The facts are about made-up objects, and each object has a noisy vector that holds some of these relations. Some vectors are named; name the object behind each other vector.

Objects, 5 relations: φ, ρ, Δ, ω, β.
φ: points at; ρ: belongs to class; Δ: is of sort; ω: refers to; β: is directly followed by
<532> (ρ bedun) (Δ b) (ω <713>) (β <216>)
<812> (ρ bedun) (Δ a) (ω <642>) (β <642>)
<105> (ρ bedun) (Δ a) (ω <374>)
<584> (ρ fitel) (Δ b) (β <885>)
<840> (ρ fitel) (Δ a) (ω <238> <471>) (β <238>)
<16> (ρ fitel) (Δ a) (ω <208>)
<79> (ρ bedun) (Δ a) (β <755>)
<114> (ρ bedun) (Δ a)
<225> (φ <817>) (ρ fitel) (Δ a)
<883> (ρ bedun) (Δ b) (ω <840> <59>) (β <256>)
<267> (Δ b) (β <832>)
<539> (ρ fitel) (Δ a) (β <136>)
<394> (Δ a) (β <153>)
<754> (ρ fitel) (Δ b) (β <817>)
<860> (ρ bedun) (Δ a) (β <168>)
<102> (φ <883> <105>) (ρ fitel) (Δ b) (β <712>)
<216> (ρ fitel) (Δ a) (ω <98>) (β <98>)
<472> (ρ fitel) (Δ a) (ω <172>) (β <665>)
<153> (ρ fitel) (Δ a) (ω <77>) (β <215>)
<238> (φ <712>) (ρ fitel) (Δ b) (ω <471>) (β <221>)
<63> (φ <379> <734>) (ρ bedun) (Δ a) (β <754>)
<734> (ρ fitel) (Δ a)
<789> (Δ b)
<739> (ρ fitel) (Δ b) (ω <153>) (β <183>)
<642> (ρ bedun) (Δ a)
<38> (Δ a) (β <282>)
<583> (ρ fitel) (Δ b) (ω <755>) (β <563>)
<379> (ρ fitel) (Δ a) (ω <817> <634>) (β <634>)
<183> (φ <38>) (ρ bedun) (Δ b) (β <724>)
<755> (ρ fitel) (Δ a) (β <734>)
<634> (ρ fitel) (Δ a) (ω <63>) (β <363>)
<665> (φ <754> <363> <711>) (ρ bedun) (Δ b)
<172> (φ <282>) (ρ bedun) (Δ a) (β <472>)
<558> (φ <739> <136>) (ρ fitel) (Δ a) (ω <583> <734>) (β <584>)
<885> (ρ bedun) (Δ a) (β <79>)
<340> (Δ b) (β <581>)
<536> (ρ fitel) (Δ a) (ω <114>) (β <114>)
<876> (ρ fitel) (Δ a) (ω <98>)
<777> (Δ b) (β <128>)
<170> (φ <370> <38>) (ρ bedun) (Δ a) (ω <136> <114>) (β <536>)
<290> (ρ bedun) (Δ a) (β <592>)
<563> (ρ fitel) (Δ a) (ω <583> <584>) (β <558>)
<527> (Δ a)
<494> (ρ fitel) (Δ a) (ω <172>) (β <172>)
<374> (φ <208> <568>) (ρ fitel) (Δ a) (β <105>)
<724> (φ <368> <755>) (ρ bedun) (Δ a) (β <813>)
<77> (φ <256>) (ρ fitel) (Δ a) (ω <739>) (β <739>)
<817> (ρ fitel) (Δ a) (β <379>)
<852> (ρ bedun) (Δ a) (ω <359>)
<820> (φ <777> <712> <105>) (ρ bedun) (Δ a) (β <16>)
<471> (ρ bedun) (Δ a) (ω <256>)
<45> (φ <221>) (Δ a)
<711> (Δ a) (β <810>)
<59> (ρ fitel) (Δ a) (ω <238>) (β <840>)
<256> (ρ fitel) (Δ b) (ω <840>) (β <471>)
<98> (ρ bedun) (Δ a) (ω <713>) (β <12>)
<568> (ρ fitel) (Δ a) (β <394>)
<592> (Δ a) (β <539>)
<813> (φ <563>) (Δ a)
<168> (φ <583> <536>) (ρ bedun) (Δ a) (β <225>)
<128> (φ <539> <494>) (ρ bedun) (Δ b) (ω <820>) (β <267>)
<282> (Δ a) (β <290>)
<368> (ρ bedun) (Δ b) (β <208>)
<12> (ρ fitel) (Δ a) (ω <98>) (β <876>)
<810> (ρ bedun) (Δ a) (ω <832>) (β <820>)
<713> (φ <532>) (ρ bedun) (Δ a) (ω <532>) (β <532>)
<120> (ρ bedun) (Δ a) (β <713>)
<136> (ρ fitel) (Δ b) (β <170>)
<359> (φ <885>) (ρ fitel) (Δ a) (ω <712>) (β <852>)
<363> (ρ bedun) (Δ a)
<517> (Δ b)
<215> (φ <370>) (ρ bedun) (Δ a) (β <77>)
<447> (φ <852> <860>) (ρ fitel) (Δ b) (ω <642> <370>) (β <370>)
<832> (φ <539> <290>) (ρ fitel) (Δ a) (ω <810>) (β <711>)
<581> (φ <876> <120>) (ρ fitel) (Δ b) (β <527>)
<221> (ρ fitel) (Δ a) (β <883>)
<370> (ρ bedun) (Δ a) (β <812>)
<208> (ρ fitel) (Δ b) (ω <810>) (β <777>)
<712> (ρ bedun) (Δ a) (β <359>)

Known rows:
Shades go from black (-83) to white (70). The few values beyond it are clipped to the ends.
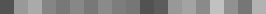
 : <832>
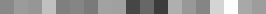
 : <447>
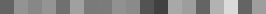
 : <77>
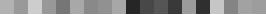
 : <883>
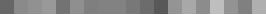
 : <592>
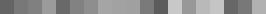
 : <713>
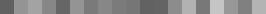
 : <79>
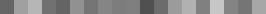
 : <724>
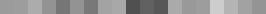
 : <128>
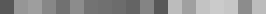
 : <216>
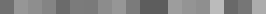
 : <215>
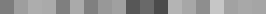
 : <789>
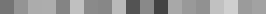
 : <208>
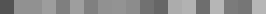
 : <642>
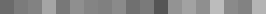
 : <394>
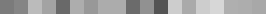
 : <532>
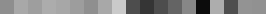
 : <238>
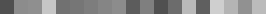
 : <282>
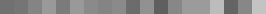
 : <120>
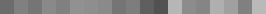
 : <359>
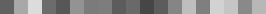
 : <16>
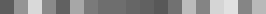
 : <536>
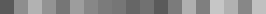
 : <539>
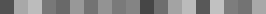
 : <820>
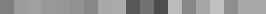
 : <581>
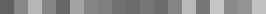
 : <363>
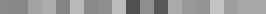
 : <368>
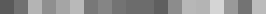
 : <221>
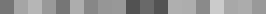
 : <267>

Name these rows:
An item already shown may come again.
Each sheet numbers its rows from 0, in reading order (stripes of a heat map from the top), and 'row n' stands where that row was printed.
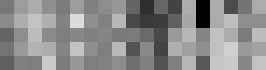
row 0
<471>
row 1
<256>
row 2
<634>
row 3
<208>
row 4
<860>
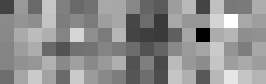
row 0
<172>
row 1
<447>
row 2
<256>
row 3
<170>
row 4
<340>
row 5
<739>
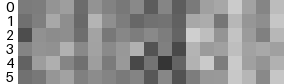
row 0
<105>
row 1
<885>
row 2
<98>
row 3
<340>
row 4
<813>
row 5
<494>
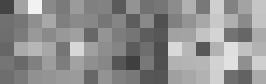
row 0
<734>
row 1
<494>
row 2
<45>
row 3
<136>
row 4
<563>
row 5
<45>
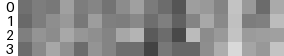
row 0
<168>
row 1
<290>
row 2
<102>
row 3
<379>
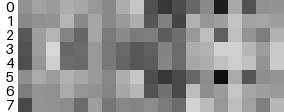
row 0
<238>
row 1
<340>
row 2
<810>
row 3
<876>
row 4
<876>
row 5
<238>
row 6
<102>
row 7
<98>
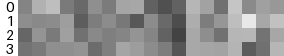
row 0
<183>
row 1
<558>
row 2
<225>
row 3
<63>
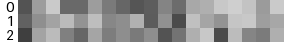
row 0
<876>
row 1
<583>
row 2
<114>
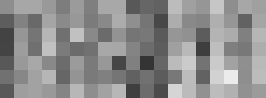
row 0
<665>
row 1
<374>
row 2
<817>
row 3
<172>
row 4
<813>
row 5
<852>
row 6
<584>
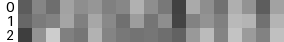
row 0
<374>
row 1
<568>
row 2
<755>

